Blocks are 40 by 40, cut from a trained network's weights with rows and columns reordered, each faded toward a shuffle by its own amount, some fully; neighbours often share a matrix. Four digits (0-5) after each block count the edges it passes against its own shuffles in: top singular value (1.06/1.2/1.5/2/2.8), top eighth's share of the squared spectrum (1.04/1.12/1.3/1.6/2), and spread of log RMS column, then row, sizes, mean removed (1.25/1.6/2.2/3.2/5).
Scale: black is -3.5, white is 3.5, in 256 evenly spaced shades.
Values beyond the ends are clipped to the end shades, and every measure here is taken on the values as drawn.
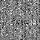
2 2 0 2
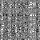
3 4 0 3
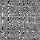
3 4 3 0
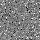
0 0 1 0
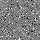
0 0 0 0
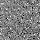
0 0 1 0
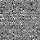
2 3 2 0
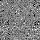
1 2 1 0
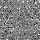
1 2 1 0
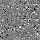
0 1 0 0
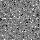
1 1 0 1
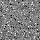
0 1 0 0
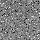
0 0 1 0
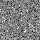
0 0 0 0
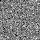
0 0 0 0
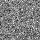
0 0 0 0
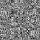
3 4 2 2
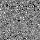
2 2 0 1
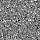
1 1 0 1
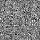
2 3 0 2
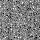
0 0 0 0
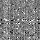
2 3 0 2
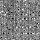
2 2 0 2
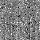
2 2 0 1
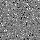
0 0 0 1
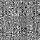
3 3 0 2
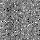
2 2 0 1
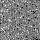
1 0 0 0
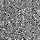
1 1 0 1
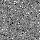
0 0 0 0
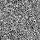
1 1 0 0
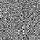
3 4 2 0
